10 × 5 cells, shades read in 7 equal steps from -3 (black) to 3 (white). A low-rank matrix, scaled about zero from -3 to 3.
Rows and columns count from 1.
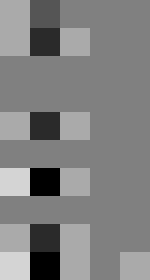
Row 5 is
1 -2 1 0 0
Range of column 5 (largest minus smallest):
1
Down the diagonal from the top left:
1 -2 0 0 0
